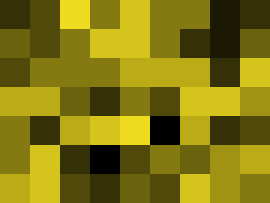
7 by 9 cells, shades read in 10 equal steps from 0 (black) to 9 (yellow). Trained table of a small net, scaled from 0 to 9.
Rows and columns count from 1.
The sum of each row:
40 40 49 50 43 40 46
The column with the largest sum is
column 5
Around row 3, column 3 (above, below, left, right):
5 4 5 5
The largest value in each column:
7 8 9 8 9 7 8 8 8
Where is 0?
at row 5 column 6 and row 6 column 4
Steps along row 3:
up same same up same same down up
